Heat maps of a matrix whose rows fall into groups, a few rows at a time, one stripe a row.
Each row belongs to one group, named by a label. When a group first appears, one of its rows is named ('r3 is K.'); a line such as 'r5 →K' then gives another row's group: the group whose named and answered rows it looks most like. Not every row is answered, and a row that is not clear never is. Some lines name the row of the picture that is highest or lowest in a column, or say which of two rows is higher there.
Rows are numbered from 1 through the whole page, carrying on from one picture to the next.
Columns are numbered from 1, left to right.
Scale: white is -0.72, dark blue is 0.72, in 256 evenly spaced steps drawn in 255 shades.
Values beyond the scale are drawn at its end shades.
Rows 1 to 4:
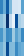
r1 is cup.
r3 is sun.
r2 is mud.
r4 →mud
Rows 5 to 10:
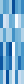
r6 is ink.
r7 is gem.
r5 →gem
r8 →sun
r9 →sun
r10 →mud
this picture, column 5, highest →5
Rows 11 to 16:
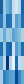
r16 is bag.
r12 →sun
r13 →gem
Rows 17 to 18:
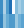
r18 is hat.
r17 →sun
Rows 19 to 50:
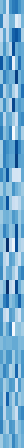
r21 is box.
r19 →box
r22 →gem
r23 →sun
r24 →bag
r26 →gem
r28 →sun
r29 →bag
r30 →bag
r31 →cup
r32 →gem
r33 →cup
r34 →gem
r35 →bag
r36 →mud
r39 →mud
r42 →sun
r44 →sun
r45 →bag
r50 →gem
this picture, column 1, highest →23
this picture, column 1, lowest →21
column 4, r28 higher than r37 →Yes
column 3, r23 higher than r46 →Yes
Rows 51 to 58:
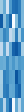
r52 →sun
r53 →bag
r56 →bag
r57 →bag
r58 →sun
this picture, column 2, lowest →58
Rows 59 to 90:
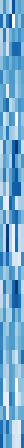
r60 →sun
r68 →cup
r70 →gem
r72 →box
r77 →cup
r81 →gem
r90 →cup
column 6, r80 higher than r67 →Yes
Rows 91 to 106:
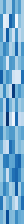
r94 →bag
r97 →gem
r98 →mud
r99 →mud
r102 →bag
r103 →box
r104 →bag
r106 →mud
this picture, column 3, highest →99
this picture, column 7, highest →102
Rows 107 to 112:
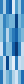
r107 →sun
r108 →bag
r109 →box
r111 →mud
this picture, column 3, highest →111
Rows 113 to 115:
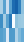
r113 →box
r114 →sun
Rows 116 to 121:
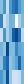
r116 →box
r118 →box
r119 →mud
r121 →cup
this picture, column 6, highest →118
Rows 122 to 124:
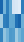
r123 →bag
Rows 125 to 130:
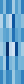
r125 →sun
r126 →gem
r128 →mud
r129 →mud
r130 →sun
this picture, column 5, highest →126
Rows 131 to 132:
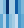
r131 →mud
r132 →cup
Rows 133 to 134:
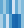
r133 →sun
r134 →box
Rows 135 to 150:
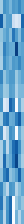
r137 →gem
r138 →bag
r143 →bag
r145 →box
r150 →sun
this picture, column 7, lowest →136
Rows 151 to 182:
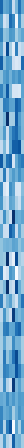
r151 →sun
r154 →mud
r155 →cup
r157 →cup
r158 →bag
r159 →mud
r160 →box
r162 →sun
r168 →gem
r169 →mud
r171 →mud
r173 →gem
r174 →bag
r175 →gem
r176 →box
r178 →gem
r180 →sun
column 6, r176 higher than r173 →Yes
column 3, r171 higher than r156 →Yes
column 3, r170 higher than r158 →No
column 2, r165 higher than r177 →No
